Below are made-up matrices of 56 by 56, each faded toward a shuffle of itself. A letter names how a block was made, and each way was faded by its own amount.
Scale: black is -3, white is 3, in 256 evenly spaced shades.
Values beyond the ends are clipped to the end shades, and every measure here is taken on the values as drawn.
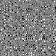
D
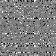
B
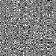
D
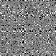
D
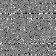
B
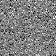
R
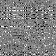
B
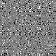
D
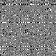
B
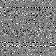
B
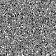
R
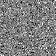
R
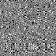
D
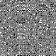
D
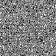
R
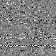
B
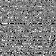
B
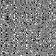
D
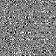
B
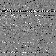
B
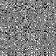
D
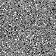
R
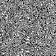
R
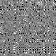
D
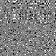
D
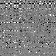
B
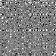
D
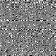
B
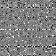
B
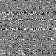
B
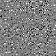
D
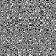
D
